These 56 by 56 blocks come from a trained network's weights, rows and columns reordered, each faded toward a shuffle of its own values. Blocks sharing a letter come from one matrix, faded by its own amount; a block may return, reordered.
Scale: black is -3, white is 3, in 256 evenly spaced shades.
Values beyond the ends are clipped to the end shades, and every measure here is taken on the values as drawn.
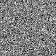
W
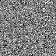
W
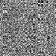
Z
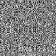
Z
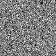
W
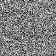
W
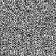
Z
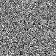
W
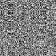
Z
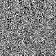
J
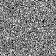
W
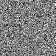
W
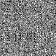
J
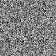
J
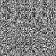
Z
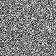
W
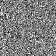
W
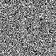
W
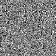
J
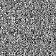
J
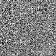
J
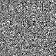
J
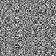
Z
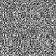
Z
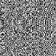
Z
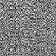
Z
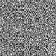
Z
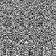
Z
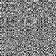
Z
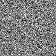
W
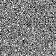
W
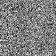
J
